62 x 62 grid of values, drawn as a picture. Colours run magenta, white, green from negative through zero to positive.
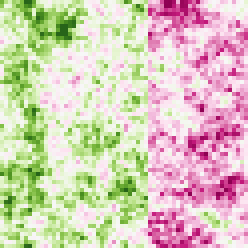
Seam: vertical, 60% of the way across, the left part higher. Average level on the scale: 50%. Grain: blotchy.
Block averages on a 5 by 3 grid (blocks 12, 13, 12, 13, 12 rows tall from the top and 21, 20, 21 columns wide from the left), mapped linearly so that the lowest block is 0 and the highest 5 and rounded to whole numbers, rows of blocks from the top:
5 3 0 | 4 3 1 | 4 3 0 | 4 4 0 | 4 3 1
